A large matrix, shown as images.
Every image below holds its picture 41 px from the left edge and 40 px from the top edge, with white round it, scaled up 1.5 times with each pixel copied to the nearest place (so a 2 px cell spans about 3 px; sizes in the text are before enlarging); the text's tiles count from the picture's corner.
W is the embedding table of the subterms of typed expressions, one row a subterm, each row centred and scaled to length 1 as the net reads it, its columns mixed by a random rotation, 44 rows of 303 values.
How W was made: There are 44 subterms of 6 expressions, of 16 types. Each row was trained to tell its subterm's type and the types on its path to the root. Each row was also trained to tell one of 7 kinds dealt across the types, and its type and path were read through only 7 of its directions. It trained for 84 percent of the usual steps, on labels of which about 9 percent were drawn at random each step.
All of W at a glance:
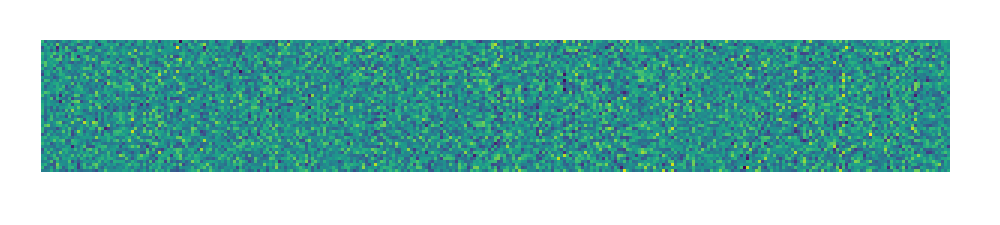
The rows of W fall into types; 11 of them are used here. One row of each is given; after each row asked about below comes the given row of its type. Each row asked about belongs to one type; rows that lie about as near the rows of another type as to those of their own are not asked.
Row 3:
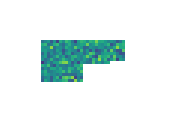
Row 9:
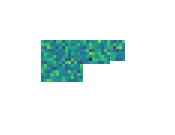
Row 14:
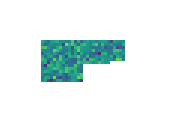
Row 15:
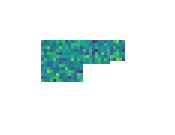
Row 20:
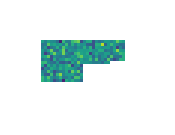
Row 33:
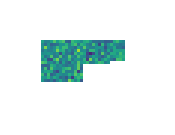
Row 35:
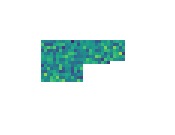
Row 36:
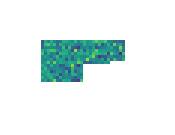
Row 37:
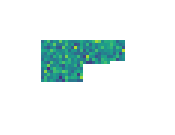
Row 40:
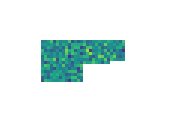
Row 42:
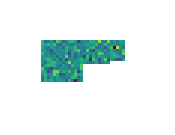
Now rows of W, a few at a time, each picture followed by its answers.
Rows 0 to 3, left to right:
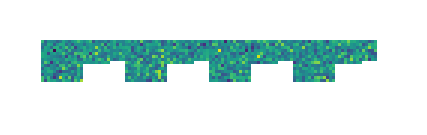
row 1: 33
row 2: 36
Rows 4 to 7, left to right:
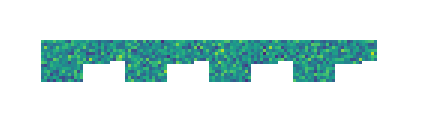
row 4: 33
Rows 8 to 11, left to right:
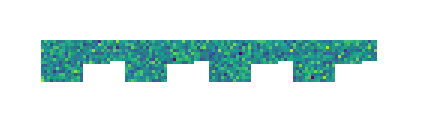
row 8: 20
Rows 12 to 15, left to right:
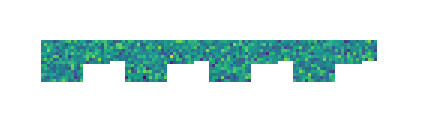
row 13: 37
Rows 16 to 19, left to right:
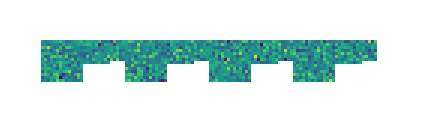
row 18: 37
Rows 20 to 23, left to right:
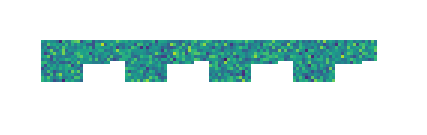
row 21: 9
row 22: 3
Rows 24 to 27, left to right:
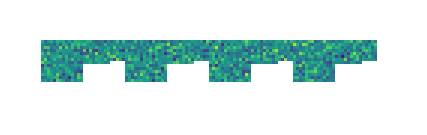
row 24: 15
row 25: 40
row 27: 14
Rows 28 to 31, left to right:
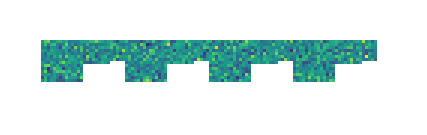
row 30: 15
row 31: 15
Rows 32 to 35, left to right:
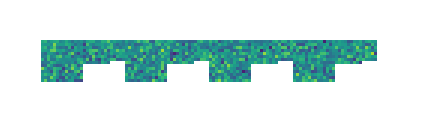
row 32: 37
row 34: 35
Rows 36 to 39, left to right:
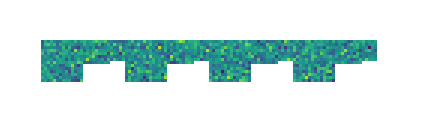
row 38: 20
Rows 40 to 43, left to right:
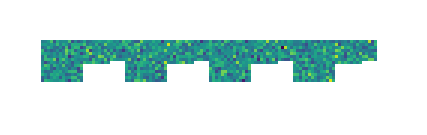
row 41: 14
